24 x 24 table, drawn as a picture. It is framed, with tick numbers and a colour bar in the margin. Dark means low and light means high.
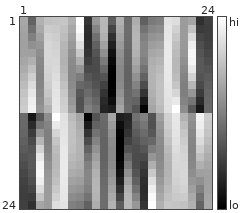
The centre is the ninth with the lowest average. Overall the values sit about 60% of the way up the scale. It looks the same turned upside down. The grain runs up and down.
